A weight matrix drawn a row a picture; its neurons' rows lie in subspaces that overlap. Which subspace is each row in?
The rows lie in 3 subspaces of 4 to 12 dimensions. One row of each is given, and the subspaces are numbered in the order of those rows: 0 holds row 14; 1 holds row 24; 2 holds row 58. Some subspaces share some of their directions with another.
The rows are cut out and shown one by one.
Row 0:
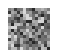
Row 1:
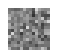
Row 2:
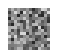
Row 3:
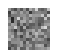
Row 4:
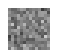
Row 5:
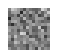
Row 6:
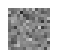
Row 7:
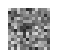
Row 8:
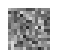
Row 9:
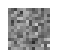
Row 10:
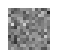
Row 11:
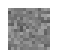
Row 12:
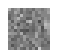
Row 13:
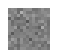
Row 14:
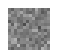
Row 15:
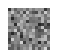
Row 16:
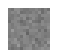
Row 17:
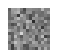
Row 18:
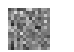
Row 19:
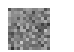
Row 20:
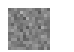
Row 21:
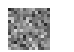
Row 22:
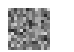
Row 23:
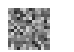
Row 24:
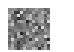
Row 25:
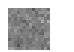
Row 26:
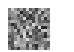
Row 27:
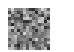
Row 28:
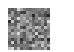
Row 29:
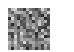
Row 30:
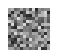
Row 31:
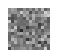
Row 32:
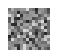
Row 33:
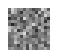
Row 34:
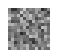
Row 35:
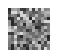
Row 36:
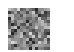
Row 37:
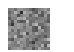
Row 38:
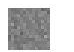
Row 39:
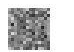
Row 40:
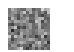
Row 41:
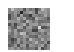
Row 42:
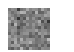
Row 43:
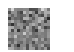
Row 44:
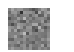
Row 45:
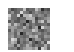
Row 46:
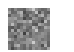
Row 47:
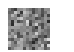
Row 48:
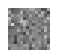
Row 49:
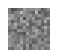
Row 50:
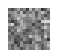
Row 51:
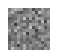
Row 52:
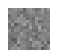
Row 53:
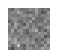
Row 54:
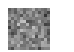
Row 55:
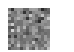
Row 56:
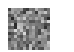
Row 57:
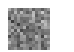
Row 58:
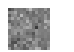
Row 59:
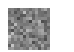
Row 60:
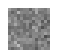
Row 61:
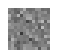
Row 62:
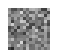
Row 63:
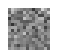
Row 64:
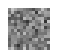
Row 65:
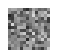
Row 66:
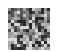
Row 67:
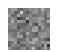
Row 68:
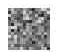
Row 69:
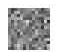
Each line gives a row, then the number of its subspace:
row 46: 1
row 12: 2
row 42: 2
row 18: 2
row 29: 2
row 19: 2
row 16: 0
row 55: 0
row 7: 2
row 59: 2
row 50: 2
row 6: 2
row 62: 2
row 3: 2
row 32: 2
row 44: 1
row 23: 2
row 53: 0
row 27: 0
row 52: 0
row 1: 2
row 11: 2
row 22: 2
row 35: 2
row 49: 1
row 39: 2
